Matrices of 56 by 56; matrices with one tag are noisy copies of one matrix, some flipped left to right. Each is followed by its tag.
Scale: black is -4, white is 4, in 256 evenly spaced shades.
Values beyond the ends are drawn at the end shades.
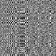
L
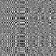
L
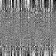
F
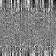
F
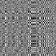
L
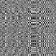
L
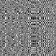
L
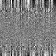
F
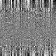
F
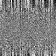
F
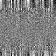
F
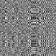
L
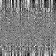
F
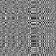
L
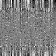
F
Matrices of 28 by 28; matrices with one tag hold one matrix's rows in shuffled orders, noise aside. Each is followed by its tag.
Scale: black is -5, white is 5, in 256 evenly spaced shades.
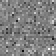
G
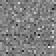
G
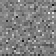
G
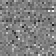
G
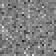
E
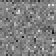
G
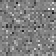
G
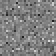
G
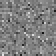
E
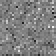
G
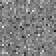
E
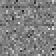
G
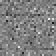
G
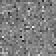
E
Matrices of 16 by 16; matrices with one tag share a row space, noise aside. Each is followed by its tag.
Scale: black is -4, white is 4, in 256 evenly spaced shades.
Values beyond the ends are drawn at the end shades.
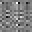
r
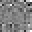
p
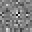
r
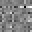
p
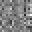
p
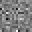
r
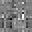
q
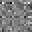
p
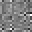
p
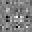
r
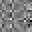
p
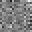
p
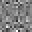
r
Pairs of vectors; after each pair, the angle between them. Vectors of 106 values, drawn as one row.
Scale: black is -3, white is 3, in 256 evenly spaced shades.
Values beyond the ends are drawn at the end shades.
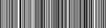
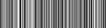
nearly parallel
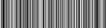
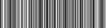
nearly opposite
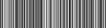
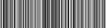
nearly opposite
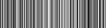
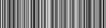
partly aligned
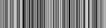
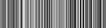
partly opposed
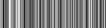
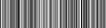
orthogonal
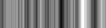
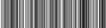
partly opposed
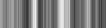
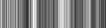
nearly parallel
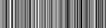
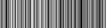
partly aligned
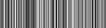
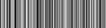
partly opposed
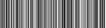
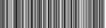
partly aligned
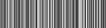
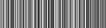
partly opposed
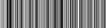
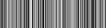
partly opposed
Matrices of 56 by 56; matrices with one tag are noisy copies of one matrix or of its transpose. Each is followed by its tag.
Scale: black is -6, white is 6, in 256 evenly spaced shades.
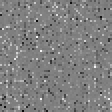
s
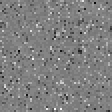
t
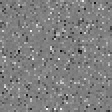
t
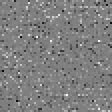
s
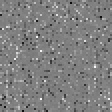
s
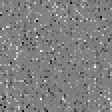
s
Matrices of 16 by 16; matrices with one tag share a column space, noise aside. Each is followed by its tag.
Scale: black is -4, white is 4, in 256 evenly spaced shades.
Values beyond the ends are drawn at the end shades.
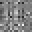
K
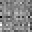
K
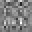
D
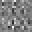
D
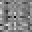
K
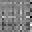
K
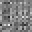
K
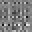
K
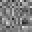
D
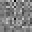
D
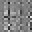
K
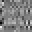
D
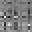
K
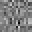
D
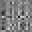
K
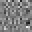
D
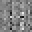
K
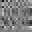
D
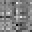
K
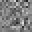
D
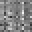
K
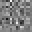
D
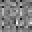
D
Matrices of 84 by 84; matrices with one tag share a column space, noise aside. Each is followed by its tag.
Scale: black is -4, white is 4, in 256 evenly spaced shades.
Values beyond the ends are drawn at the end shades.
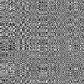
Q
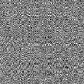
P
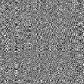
Q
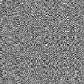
P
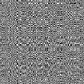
P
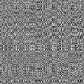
Q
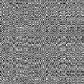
P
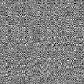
P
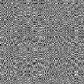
P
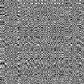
P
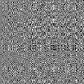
Q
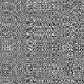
Q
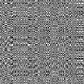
P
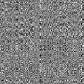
Q
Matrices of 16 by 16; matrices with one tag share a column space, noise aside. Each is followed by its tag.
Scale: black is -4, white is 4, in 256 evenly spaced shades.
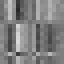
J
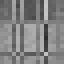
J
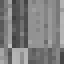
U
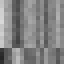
U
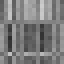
J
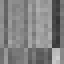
U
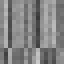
U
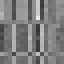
J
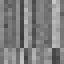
U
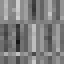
J
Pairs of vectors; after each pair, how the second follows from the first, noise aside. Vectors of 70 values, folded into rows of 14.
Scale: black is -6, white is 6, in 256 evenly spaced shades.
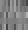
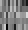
scaled up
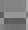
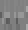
partly zeroed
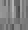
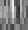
scaled up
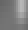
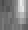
scaled up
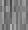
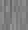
shrunk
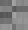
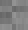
shrunk
